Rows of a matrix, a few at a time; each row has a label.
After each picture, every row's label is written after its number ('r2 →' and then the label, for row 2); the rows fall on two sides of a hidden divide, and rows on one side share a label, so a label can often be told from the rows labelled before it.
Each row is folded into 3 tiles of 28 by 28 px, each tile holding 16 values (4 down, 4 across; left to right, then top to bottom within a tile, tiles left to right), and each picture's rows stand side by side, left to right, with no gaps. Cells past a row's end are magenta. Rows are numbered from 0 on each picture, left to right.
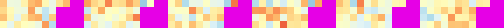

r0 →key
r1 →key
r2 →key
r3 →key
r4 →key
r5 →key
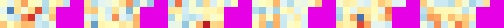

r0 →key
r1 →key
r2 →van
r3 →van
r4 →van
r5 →key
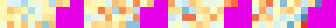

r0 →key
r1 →key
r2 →key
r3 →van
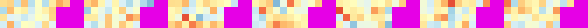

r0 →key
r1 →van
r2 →van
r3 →key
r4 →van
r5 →key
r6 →key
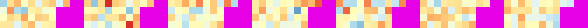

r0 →van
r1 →key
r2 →van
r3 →key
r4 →key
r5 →key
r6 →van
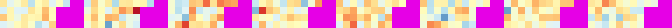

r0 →van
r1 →van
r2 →key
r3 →key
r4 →key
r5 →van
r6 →key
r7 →van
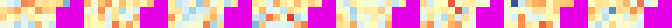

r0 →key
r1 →key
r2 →van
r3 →key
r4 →van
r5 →key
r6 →key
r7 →van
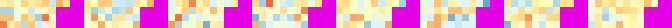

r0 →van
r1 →van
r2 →van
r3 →van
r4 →van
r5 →van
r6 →key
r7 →van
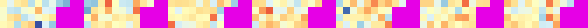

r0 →van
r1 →key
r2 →van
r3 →key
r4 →van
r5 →key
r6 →van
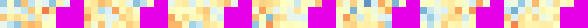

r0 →van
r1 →van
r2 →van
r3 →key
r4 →van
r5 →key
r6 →key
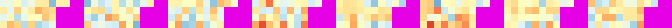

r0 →van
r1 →key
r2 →van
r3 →van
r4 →van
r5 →key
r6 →van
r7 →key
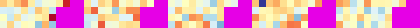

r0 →key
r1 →key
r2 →key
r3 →key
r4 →key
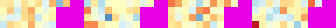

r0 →key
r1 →van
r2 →van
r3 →van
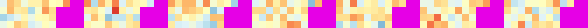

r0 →key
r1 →van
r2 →van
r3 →key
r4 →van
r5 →van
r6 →key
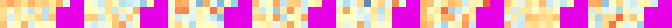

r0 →key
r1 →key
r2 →van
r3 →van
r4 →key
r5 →key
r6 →key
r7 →key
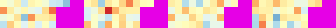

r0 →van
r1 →key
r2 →key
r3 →van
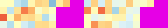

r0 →key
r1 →key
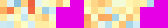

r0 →key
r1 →van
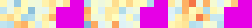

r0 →key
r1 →van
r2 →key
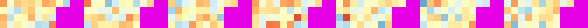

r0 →van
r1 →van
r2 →key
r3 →key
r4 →van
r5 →van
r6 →van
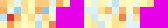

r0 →van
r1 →key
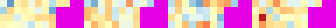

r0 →key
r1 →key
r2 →van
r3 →van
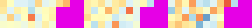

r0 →key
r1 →van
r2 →van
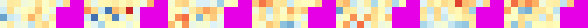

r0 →key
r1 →van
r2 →van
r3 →van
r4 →key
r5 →van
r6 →van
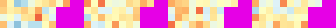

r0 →key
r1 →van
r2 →van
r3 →key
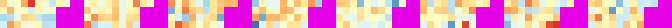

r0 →key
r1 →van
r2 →key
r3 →key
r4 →van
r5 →key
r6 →key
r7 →van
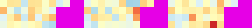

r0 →van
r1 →van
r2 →key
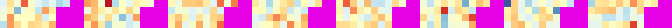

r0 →van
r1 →van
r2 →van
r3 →key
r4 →van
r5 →key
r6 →van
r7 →key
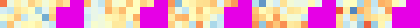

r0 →key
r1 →key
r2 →van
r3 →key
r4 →van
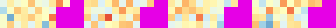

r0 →key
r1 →key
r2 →key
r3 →key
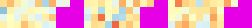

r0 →van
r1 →van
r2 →van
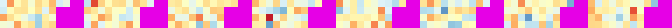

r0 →van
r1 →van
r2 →key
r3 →van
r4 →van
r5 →van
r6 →van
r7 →van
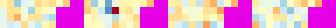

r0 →key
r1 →van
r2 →key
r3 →key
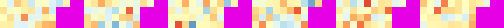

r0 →van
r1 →van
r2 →van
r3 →van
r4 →key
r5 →key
